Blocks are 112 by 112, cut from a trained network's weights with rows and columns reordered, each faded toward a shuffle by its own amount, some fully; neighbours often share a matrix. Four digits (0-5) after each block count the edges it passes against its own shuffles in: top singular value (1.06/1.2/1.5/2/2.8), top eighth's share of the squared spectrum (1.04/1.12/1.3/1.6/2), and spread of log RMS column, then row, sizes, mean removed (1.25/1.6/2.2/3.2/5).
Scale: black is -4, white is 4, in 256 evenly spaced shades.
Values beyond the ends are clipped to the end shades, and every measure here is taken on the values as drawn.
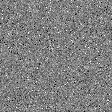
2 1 0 0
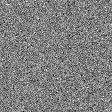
0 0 0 0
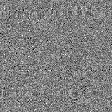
4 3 1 1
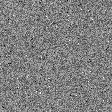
1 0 0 0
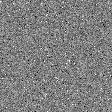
1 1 0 0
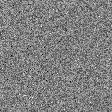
2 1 0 0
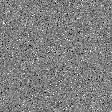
1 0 0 0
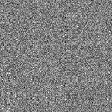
4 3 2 1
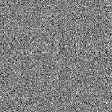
4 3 2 2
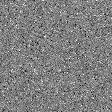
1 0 0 0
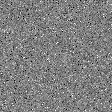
0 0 0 0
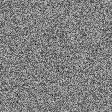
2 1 0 0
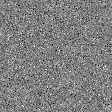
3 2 0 1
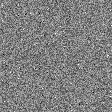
0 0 0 0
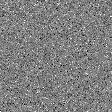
1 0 0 0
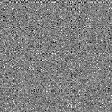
4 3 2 2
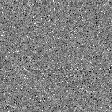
3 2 0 1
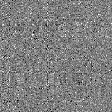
4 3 2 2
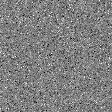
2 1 0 0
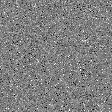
2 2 0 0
